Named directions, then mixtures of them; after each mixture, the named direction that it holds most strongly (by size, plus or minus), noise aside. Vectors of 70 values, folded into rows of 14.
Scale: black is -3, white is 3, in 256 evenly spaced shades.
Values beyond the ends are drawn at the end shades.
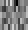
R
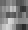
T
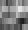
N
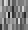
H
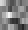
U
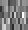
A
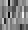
H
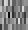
H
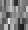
R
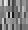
H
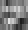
N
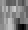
T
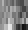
T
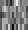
R
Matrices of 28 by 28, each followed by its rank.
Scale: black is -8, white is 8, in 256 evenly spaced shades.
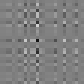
one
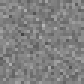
full rank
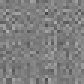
five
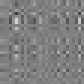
two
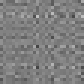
three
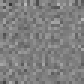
five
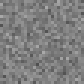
full rank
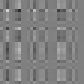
one
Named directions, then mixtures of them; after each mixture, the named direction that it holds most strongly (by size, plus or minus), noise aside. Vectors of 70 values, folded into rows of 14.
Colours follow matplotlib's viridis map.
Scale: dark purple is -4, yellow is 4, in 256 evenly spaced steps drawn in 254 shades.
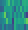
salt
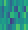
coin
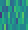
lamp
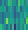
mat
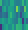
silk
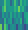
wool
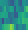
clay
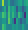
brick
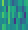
brick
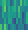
wool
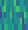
wool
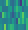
lamp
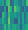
lamp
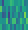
brick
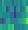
clay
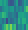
clay
